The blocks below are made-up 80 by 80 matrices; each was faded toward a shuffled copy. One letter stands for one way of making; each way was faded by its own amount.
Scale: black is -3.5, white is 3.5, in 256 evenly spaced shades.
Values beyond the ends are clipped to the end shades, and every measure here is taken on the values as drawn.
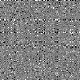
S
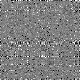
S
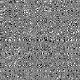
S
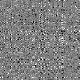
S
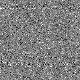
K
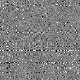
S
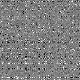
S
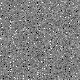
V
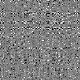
S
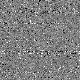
K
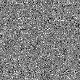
K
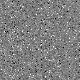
V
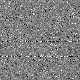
K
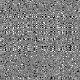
S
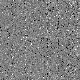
V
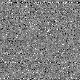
K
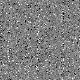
V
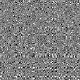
S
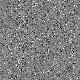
V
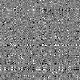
S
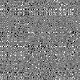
S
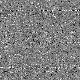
K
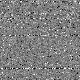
K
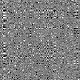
S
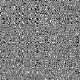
S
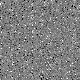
V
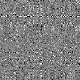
S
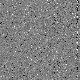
V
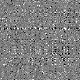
S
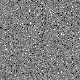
V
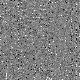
V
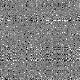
S
